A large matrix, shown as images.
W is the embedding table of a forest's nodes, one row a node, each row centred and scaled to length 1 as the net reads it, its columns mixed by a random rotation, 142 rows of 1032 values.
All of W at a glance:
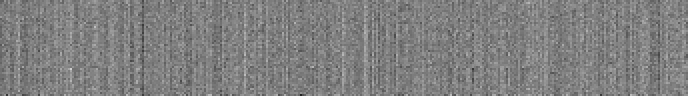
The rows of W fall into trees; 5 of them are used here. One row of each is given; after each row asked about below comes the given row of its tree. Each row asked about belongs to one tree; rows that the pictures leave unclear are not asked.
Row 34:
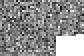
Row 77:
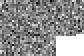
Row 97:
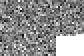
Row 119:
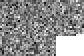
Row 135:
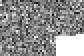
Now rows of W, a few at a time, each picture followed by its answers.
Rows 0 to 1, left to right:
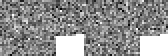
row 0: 135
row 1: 119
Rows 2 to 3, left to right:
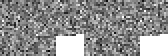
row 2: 119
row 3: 135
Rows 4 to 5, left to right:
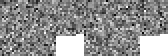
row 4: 119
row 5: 135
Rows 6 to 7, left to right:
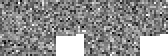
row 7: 77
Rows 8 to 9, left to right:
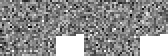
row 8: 34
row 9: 34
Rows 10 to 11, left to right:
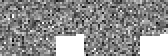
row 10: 135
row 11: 119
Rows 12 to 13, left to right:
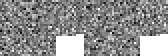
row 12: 34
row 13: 77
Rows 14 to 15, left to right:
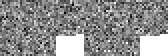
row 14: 119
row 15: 34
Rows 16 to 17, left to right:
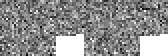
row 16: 119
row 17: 135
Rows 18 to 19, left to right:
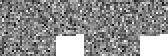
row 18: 119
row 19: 77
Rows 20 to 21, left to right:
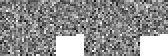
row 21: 119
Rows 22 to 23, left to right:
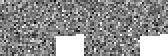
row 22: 77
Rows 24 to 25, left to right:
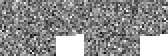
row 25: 77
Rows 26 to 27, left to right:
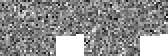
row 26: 34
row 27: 97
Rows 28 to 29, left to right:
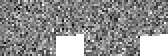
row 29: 97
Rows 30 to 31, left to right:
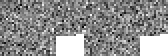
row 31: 77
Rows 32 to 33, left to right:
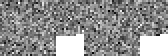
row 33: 119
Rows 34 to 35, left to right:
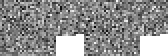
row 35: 34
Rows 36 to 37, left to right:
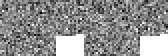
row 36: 77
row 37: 119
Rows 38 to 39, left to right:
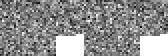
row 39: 135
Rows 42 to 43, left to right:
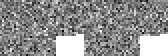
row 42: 119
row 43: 135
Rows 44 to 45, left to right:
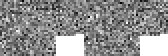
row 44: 135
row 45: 135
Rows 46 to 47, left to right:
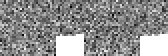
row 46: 97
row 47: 97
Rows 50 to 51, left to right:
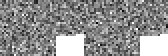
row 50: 97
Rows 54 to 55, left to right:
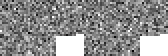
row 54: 77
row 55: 119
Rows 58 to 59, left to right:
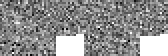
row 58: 119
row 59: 77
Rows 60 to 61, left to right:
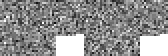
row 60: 135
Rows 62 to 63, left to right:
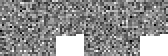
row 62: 34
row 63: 34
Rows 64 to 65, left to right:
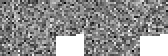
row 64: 119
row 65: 119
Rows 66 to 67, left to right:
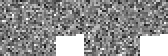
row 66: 135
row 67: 97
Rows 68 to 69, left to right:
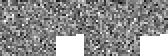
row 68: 135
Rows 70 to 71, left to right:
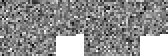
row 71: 34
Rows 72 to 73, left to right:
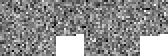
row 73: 135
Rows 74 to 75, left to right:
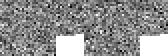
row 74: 97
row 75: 135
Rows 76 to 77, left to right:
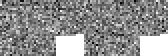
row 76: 135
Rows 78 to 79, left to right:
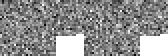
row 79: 119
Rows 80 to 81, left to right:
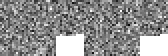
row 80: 97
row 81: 119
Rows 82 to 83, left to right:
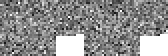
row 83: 119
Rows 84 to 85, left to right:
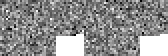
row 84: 119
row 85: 135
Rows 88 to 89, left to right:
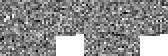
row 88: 135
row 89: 77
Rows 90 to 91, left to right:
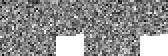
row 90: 119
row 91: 97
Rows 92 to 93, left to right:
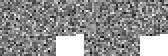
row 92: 119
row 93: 77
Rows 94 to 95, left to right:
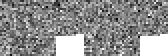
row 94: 135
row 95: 97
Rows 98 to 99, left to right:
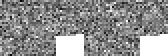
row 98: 135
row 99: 34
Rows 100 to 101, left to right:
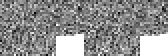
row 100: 97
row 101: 97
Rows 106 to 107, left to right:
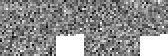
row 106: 97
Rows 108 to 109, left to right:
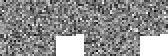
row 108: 77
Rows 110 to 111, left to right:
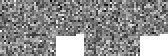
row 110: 77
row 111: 97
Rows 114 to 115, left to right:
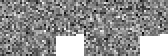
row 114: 119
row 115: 135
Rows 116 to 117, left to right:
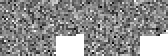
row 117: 119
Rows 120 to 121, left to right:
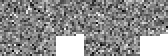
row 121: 119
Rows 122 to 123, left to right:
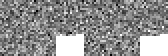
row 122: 97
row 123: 119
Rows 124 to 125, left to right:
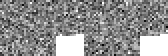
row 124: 97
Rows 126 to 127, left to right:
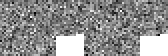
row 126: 97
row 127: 119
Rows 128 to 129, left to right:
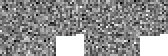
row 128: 77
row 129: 77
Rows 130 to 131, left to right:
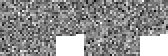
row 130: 34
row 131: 119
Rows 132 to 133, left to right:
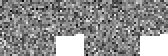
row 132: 135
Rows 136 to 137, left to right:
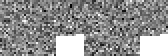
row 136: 97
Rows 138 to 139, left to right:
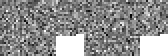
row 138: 119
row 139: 34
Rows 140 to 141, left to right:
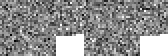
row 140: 77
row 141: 135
